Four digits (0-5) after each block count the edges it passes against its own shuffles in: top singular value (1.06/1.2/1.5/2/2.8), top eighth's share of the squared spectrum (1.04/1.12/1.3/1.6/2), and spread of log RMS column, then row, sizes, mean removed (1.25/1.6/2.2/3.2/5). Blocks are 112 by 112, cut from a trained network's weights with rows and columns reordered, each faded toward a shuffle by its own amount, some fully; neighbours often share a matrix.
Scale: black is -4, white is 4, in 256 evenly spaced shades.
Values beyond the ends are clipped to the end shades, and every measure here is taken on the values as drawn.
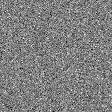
0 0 0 0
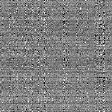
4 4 4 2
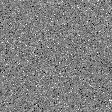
0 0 0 0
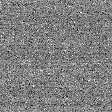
2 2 1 0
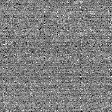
3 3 3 1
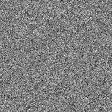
3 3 0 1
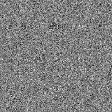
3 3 2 1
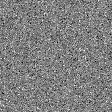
0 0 0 0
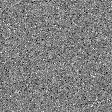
0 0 0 0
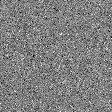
0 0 0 0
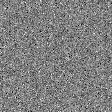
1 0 0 0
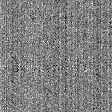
4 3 1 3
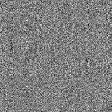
4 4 2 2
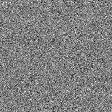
2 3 1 1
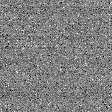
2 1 1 0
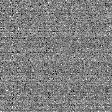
3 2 2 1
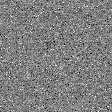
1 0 0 0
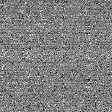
3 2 2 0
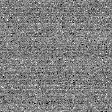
3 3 2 1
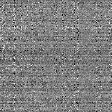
4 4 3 2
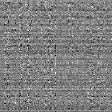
4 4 4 2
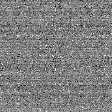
3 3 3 1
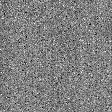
1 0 0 0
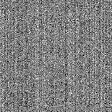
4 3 1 2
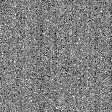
2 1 0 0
